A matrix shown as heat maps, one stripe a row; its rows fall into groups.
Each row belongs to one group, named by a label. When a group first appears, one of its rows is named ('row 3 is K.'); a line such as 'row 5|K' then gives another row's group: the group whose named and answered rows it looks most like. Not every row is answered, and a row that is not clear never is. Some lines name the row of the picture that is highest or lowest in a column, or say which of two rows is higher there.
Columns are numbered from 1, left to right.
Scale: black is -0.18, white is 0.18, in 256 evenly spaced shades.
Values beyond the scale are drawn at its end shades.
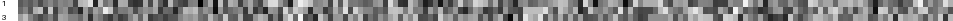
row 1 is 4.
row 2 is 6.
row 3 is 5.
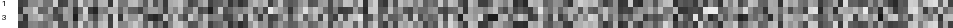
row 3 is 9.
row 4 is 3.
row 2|4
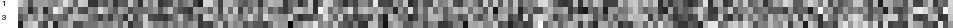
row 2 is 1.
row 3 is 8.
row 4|4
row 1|8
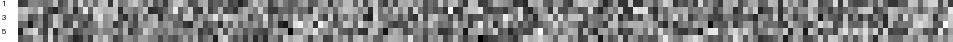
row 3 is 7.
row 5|4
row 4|1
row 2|9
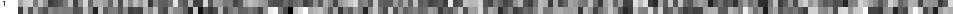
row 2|4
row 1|9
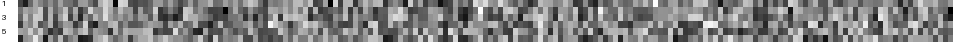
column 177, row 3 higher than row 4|Yes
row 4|4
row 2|6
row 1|1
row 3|6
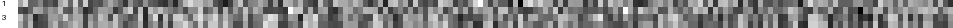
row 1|5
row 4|7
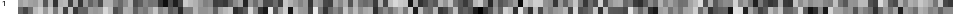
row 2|6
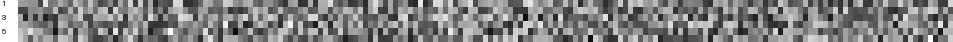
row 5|9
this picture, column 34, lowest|1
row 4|5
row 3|7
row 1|8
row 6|8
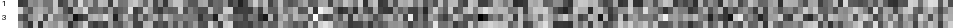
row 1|3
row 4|8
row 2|8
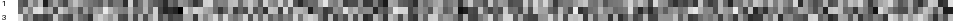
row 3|7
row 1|8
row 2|6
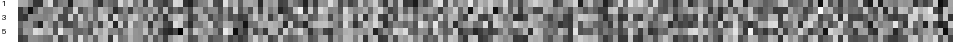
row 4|8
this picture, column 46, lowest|4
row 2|1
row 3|3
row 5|6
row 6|3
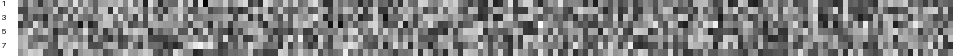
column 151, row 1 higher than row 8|Yes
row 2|3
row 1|7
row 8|9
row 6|5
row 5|9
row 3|7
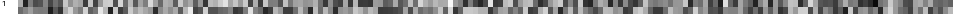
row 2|9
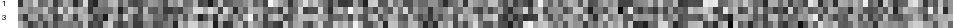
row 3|4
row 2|5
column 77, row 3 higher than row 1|No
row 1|4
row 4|5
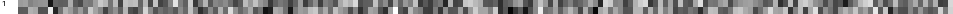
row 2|4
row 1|9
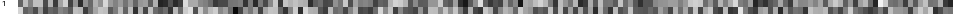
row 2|7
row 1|6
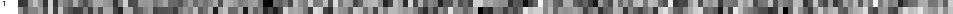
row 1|1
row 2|5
